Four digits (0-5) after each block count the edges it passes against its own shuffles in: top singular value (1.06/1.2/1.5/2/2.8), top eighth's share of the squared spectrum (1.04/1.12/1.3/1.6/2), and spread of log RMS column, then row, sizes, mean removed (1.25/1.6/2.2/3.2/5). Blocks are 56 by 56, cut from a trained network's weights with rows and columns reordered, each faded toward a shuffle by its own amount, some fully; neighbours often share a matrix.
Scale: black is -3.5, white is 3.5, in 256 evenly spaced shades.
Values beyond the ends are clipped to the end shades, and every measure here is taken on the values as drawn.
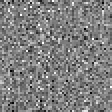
3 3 2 1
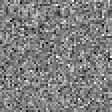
1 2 0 0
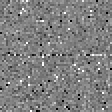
2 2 0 1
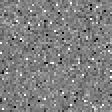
0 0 0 0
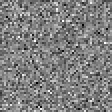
3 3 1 0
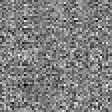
4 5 3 2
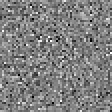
2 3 1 1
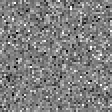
0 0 0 0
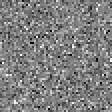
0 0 0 0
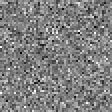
2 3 1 1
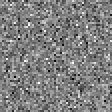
1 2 1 0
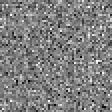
2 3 1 1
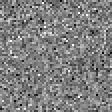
0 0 0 0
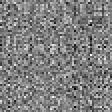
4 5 3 2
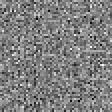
3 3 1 0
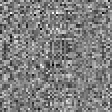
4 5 3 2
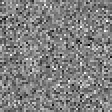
2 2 0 0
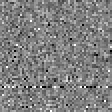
3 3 0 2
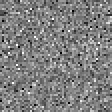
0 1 0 0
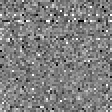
3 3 0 2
